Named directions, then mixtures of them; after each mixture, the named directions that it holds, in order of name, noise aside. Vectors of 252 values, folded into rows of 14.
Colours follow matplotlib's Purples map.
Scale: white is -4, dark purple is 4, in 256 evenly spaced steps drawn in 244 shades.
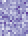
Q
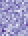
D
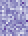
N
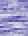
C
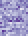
C, D, Q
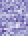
C, D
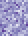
D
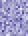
D, N, Q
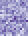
C, N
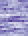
C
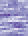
C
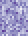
D, N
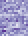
C, D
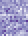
C, D, N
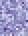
N, Q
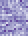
C, N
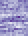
C
